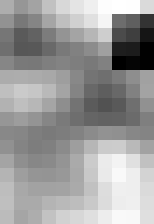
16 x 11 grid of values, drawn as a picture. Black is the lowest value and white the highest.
Average level on the scale: 60%. Ninth with the lowest average: top right. Stripes: none. Roughest part: top right. Odd patch: lower, in the top right.
